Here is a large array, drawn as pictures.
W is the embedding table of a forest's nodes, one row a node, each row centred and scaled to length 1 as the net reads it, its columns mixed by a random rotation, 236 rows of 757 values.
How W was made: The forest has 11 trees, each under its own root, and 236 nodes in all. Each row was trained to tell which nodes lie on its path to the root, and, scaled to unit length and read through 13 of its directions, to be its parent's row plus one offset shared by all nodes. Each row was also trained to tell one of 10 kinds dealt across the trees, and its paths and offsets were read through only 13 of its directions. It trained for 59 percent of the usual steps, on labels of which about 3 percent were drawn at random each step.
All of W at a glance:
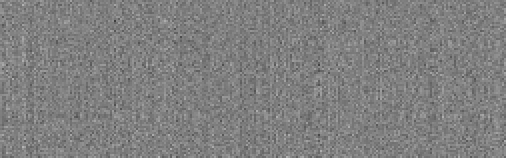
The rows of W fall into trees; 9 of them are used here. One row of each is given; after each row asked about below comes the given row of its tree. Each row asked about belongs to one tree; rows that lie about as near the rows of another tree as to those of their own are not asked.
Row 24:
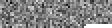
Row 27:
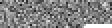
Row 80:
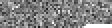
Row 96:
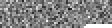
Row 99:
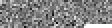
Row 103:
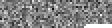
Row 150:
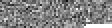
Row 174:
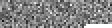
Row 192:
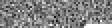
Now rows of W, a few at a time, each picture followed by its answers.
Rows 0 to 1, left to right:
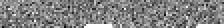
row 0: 103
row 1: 27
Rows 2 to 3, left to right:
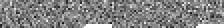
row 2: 99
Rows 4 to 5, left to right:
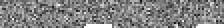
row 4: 24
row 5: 99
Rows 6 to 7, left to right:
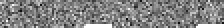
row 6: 103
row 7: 174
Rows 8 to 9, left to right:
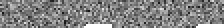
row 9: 24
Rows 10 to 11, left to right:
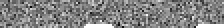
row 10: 96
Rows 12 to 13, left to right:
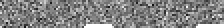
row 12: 103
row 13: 24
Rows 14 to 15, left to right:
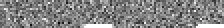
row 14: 96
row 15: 99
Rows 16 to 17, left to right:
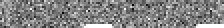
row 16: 103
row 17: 80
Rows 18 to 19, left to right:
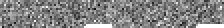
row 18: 80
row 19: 27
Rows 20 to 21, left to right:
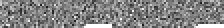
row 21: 150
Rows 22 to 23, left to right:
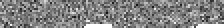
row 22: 103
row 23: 174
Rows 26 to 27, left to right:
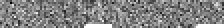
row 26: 192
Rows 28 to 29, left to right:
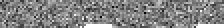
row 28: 99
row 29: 96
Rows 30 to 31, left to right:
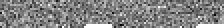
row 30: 99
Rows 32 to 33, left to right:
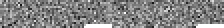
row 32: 80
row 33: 27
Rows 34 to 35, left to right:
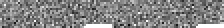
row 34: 80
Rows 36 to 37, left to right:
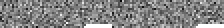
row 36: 99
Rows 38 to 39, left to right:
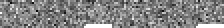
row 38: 103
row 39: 96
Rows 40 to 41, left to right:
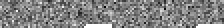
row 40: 150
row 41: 24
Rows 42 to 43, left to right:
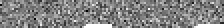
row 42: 80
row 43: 99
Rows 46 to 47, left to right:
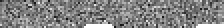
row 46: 150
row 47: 80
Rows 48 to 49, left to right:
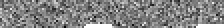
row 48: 103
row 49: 99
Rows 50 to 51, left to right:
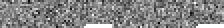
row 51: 150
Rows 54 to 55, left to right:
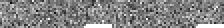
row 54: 103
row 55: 192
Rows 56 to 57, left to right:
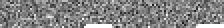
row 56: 24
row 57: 103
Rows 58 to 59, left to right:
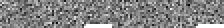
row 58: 174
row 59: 99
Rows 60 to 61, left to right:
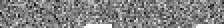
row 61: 96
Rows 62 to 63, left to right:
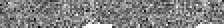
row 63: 96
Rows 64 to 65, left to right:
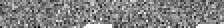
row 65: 103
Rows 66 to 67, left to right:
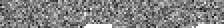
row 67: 96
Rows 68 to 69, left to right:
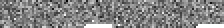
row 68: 96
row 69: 103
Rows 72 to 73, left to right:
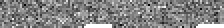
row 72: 174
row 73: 96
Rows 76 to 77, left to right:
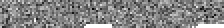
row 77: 96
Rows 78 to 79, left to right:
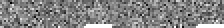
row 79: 103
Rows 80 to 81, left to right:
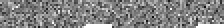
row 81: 99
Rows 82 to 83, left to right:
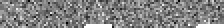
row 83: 99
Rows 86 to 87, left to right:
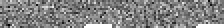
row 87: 96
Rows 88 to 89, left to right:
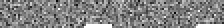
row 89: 174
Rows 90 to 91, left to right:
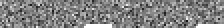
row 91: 99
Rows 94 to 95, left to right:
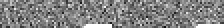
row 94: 99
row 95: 103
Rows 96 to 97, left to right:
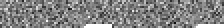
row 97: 96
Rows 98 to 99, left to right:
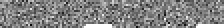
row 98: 24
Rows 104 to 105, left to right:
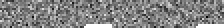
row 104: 24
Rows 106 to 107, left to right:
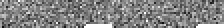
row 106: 103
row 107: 103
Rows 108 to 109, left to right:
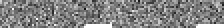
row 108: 80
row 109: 27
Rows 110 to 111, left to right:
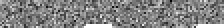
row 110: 103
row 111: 96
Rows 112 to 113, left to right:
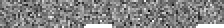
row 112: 174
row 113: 103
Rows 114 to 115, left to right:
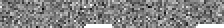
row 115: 80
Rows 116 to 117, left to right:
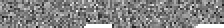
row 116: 96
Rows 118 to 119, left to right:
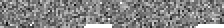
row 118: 99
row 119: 174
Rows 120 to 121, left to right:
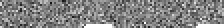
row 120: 103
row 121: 99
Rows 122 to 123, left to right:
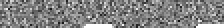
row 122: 96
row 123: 103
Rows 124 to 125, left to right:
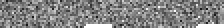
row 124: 24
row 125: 96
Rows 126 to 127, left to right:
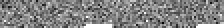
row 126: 96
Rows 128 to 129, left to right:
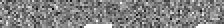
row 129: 174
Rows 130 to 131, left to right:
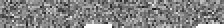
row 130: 192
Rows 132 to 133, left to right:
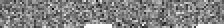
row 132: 96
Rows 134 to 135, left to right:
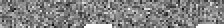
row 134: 27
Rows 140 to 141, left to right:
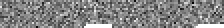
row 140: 96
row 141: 96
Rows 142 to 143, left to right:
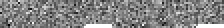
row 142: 99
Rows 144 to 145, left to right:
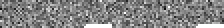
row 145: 80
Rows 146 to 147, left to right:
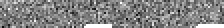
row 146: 174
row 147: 174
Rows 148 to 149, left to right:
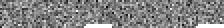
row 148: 99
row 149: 99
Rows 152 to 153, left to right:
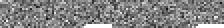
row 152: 80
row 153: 99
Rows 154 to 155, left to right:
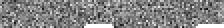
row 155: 80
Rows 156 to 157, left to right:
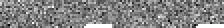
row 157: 24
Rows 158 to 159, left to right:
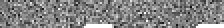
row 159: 103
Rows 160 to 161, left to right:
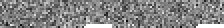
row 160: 99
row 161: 174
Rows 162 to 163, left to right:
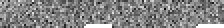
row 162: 103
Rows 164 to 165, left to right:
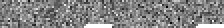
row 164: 96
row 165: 27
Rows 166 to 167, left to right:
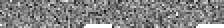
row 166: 27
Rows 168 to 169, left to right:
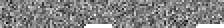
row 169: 192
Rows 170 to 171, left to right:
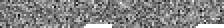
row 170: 96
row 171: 174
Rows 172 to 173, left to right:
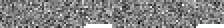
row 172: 99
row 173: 174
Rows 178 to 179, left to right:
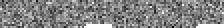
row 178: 96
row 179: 174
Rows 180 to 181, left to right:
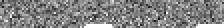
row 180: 80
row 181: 80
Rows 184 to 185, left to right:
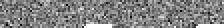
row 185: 24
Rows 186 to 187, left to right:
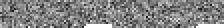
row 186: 27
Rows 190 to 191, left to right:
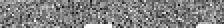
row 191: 192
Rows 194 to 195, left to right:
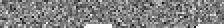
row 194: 27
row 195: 174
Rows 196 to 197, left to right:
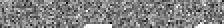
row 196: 174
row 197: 96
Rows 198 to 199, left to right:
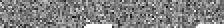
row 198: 103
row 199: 99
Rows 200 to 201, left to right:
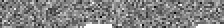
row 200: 96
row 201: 103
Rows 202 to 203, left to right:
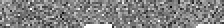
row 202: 103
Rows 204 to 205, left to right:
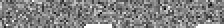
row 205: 80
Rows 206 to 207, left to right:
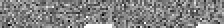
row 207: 99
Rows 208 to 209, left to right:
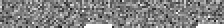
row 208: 99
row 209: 96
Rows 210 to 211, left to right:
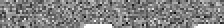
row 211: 80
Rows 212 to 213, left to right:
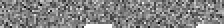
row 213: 99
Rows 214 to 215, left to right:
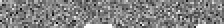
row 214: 99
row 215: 27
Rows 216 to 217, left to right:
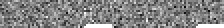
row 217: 24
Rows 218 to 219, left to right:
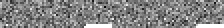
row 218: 103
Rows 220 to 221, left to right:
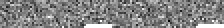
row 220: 24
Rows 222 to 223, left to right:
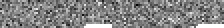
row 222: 99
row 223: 174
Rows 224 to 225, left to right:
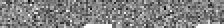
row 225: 80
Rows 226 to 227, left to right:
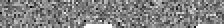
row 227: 174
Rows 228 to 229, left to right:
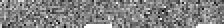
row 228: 103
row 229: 96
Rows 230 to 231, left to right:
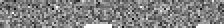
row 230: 80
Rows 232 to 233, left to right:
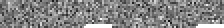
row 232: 174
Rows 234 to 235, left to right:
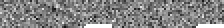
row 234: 103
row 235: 24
